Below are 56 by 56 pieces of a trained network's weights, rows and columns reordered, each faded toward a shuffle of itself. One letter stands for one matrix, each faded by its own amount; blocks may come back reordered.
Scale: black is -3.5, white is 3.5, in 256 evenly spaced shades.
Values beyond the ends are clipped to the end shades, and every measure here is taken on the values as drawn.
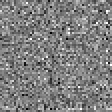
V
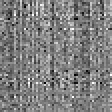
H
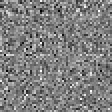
V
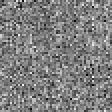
V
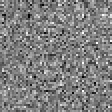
V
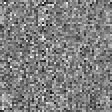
V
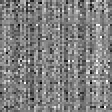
H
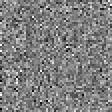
V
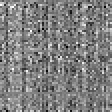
H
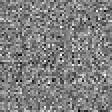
V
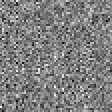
V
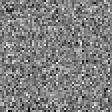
V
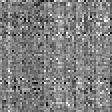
H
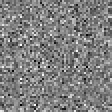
V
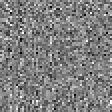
V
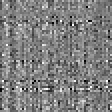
H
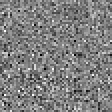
V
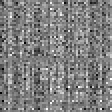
H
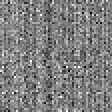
H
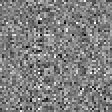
V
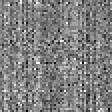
H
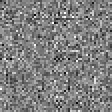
V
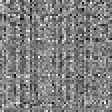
H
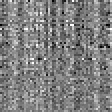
H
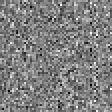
V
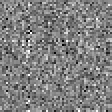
V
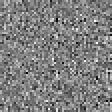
V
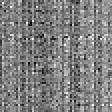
H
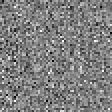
V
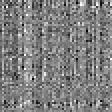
H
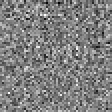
V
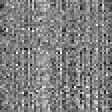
H
